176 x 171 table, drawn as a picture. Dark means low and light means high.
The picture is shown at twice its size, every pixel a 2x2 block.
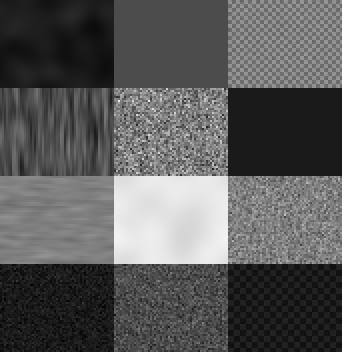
It is made of 4 by 3 panels. Panel 1,1: very low, smooth, faint in contrast. Panel 1,2: low, flat. Panel 1,3: middling, checkered. Panel 2,1: low, streaked downward. Panel 2,2: middling, fine-grained, strong in contrast. Panel 2,3: very low, flat. Panel 3,1: middling, streaked across, faint in contrast. Panel 3,2: very high, smooth, faint in contrast. Panel 3,3: middling, fine-grained. Panel 4,1: very low, fine-grained, faint in contrast. Panel 4,2: low, fine-grained. Panel 4,3: very low, checkered, faint in contrast.
